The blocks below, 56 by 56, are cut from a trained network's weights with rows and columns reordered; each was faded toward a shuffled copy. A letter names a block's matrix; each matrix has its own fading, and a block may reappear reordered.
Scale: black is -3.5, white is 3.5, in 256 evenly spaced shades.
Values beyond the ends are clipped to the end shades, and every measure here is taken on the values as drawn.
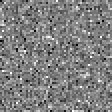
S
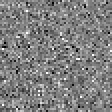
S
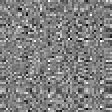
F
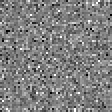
S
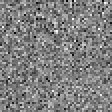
S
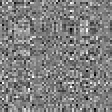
F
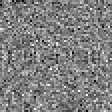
S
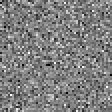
S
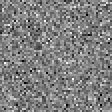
S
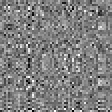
F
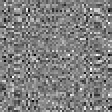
F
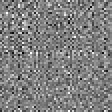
F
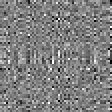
F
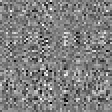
F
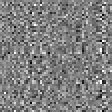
F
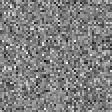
S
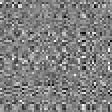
F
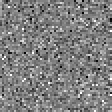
S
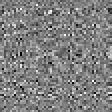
F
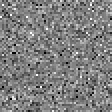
S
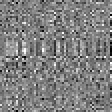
F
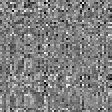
F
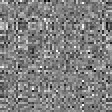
F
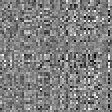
F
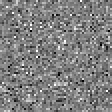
S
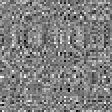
F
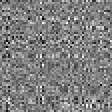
F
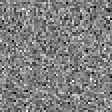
S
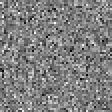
S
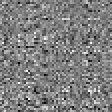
F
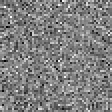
S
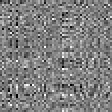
F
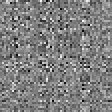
F
